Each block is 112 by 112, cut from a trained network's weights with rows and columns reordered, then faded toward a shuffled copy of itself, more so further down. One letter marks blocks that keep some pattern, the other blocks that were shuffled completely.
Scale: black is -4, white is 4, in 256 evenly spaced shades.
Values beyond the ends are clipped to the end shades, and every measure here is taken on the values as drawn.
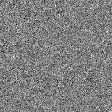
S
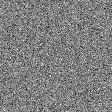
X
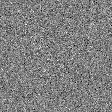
X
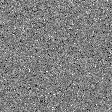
X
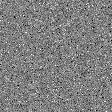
X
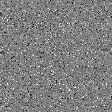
S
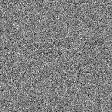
S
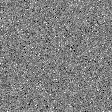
X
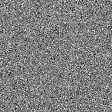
S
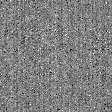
S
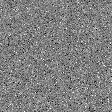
X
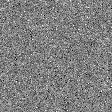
X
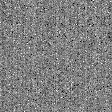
S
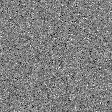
X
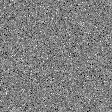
X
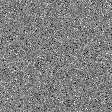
X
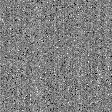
S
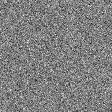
X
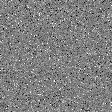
X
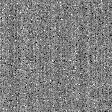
S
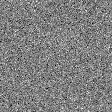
X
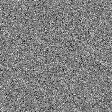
S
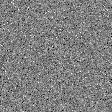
X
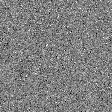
S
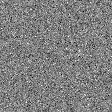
X
